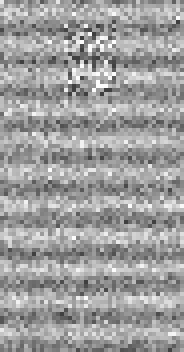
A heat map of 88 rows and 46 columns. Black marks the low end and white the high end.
In the top middle lies a patch that is rougher than the rest. There is no overall slope. Values change most from cell to cell in the top middle. On average the colour sits 60% of the way up the scale. No single row or column stands out from its neighbours. Horizontal stripes repeat 11 times down the table.
